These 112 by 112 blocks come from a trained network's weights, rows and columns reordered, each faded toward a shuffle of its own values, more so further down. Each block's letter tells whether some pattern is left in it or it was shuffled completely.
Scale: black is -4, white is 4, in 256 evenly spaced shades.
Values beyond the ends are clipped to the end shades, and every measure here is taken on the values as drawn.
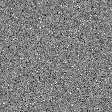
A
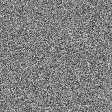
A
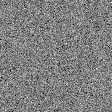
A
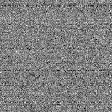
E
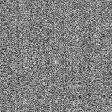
E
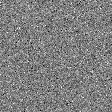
A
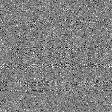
E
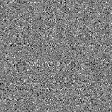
E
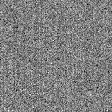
E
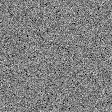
A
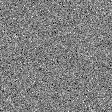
A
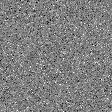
A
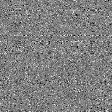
E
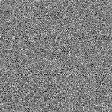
E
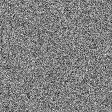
A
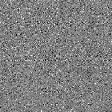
E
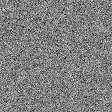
A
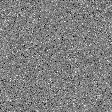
A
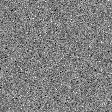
A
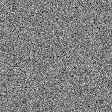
A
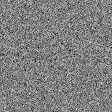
A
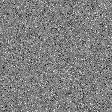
A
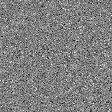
E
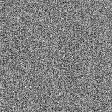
E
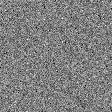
A
